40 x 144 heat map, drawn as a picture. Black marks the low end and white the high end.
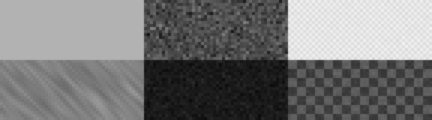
It is made of 2 by 3 panels. Panel 1,1: high, flat. Panel 1,2: low, fine-grained. Panel 1,3: very high, checkered, faint in contrast. Panel 2,1: middling, slanting down to the right, faint in contrast. Panel 2,2: very low, fine-grained, faint in contrast. Panel 2,3: low, checkered.
